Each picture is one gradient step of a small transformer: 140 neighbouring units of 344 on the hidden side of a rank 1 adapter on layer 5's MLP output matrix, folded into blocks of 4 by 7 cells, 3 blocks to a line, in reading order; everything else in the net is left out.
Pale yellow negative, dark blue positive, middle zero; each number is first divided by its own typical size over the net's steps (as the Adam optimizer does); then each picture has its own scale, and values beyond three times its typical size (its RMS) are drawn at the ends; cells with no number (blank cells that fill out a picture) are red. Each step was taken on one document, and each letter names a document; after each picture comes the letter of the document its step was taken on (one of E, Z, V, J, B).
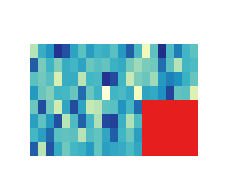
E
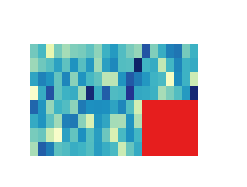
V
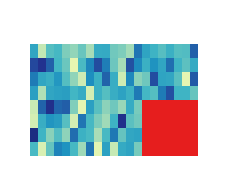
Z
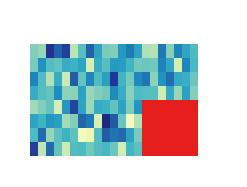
E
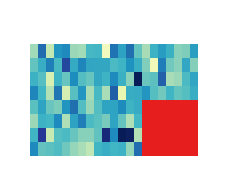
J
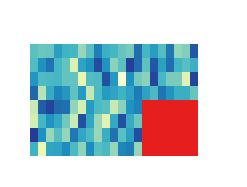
Z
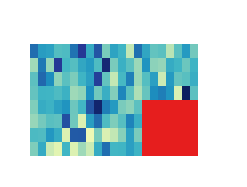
J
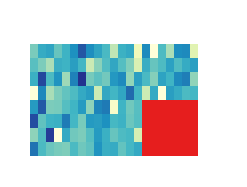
V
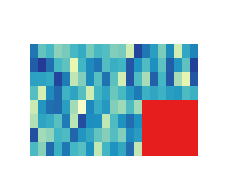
Z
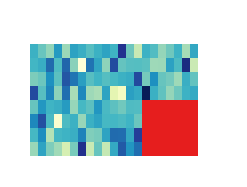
J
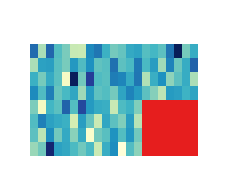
V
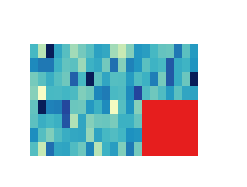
V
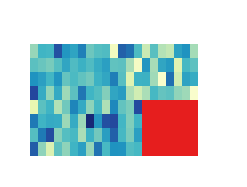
E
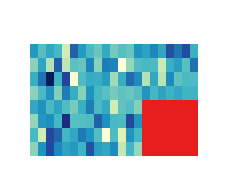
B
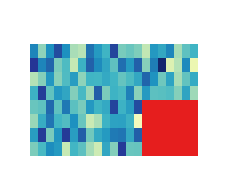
Z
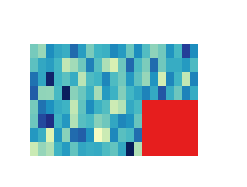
Z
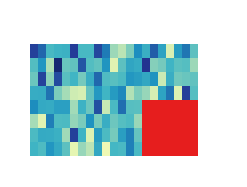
J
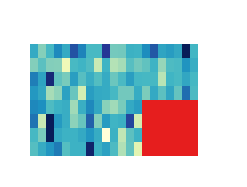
B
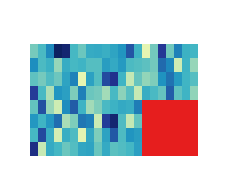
E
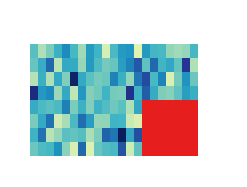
B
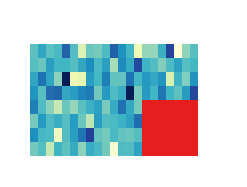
V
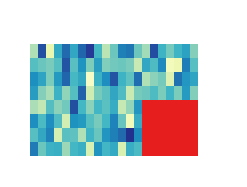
E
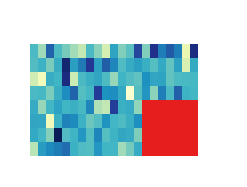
B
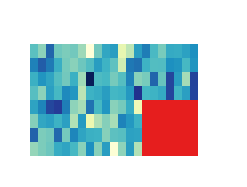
Z
